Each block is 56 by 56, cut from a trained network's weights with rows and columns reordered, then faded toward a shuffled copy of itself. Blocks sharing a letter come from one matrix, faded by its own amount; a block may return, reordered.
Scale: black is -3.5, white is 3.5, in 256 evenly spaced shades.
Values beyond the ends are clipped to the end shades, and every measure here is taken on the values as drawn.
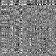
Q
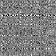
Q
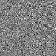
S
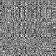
Q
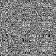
S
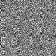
S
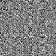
S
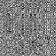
Q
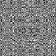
Q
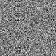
S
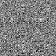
S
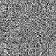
S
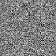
S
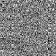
S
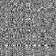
Q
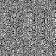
S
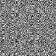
S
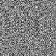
S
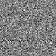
S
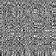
Q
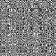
Q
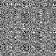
Q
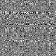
Q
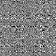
Q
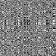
Q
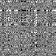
Q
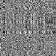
Q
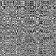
Q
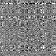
Q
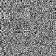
S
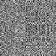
S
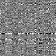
Q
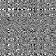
Q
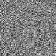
S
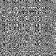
Q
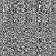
Q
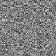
S
